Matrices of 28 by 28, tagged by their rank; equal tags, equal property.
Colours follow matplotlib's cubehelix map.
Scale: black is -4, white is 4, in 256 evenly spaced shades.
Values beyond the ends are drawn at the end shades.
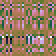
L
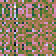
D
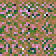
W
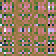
L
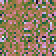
W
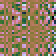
L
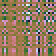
L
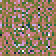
W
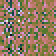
W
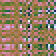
L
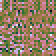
W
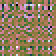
D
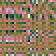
D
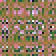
D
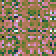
D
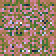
W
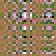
L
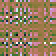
L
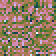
W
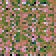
W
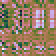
D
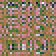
D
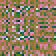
D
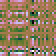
L
